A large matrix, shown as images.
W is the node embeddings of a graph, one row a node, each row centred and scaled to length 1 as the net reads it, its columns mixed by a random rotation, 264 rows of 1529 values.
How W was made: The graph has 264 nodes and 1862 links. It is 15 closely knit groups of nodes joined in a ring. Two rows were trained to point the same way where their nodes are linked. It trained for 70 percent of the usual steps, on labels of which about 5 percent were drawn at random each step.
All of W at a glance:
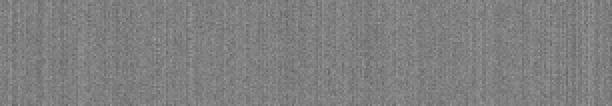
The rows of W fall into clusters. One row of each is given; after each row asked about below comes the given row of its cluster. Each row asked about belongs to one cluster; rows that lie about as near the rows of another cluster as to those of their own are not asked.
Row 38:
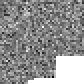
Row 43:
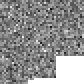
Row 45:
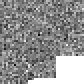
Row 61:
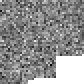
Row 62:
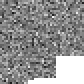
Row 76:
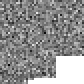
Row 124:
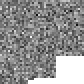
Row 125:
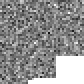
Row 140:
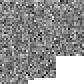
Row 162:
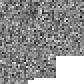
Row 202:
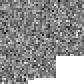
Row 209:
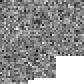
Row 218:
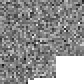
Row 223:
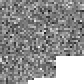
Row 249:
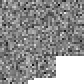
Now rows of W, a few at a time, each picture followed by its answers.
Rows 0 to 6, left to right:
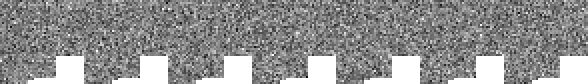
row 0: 223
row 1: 218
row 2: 76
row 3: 61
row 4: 76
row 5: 61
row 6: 124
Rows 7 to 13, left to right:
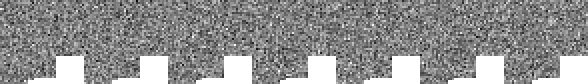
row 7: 76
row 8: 162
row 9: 45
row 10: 45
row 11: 162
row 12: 45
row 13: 140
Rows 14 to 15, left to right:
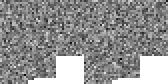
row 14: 61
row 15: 209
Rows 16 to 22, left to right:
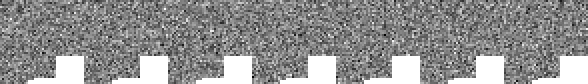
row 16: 38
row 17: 43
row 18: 223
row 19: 202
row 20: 202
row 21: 162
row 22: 249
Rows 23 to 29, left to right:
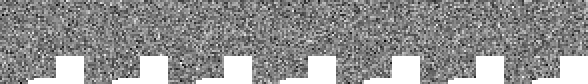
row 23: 124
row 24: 140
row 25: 43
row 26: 162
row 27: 38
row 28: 43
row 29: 125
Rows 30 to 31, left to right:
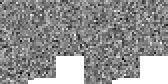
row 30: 140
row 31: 125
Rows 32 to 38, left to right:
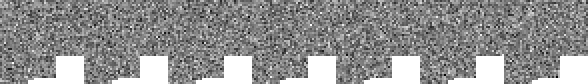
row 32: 43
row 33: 76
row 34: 162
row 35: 125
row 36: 125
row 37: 61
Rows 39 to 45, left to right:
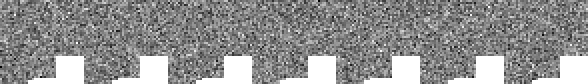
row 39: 125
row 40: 76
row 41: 140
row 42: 162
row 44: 38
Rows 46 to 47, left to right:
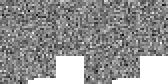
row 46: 124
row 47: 125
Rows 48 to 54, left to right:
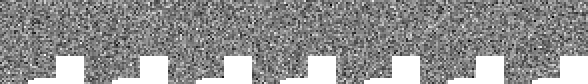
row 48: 209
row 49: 62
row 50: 162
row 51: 249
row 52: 140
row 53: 38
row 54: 45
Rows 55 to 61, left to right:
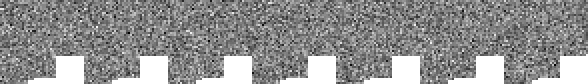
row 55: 76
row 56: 76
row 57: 249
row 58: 76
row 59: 43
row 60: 140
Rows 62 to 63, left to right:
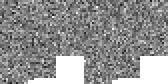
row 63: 162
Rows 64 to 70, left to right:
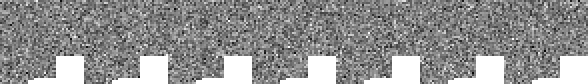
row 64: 140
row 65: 61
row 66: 209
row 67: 45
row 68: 124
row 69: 249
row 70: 162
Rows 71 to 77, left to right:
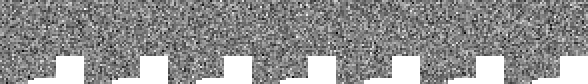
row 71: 223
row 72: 76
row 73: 249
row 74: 125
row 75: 162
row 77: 223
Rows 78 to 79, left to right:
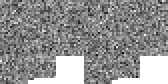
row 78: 223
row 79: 38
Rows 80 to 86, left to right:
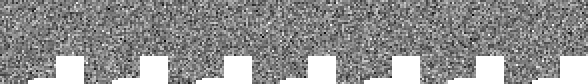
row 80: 45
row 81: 249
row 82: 124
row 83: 38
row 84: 162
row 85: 62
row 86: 218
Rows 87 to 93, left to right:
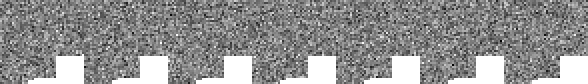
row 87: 61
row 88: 125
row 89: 124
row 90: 202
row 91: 125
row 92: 249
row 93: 162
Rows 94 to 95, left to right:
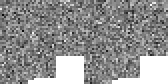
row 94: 124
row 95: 223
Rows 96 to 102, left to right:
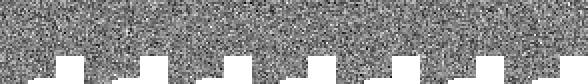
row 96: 124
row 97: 223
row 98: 38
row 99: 38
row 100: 61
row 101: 124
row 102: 62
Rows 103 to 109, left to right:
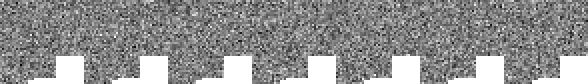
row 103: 62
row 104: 124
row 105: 38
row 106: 61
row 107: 202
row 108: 202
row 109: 218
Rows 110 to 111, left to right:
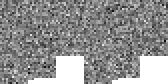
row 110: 62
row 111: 249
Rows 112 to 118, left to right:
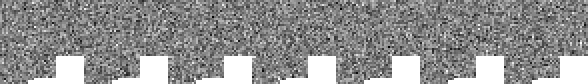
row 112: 249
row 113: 76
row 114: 202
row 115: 202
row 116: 140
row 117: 45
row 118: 125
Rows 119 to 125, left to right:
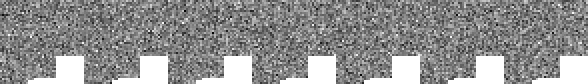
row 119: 124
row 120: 218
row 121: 223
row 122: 61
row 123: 61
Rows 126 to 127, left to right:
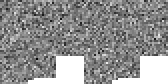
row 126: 209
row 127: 140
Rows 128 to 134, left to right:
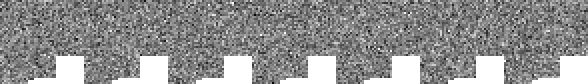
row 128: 209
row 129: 76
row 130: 62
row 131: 124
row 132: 38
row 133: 218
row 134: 223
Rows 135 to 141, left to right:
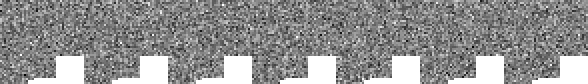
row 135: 61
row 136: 62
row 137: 202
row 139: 202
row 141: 140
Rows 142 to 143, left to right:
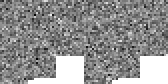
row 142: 209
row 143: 61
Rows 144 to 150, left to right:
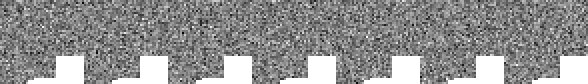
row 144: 38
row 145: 45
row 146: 209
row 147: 125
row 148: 124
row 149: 202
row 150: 218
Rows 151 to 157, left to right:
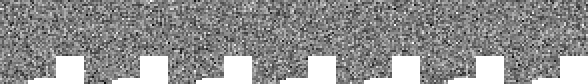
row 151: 76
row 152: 124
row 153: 45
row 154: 162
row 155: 125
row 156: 76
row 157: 43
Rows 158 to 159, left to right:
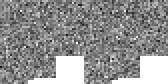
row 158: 125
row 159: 162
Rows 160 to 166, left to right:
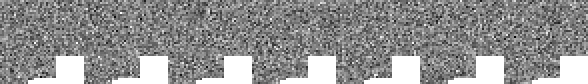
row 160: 125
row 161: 76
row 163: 223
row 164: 125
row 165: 76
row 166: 223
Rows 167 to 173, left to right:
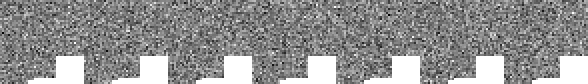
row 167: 38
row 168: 223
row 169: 45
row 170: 62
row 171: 62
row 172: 140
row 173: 125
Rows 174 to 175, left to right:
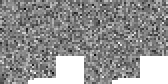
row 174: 249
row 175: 125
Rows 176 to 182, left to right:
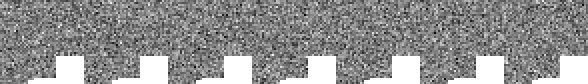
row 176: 43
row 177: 62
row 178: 45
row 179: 62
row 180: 45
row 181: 209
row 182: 249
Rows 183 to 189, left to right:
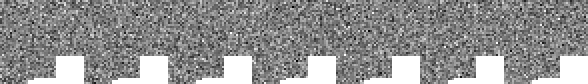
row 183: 62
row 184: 62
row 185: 62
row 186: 249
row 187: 76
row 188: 125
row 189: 162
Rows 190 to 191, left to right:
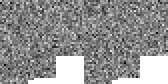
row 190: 140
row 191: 38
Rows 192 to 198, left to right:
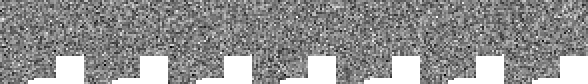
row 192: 61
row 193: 62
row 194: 61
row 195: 45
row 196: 43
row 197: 61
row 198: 218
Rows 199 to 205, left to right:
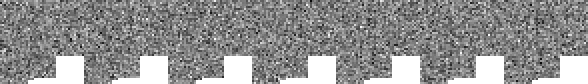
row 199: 140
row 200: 223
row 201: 162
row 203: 209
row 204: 62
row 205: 209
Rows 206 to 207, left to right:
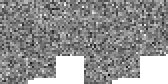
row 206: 62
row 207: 61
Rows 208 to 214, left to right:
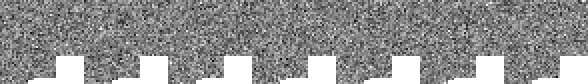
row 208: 45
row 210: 249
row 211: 202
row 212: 209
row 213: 223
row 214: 38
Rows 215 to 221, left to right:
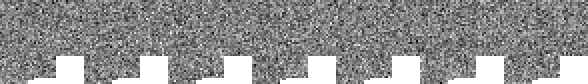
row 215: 162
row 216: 125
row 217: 76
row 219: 249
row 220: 124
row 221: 209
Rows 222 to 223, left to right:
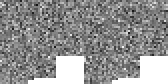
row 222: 162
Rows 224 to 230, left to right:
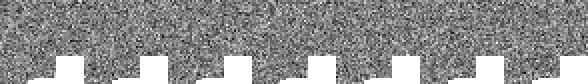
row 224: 38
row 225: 140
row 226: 45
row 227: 38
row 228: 202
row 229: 125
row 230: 140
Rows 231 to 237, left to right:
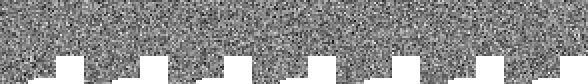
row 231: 202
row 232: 43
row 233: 209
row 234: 249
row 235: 43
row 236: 76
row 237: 140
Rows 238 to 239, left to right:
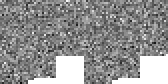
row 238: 124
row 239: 61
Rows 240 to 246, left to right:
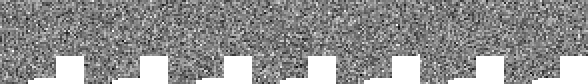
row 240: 218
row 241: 218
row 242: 76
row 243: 62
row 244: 61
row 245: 162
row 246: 140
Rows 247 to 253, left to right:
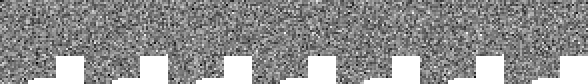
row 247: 209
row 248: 61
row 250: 124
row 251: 62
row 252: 61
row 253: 38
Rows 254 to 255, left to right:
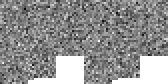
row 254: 249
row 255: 209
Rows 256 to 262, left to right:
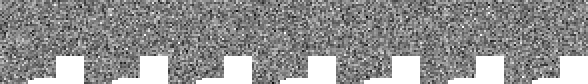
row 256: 202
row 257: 38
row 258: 140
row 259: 124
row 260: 76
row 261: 38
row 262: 125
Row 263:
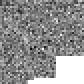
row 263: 38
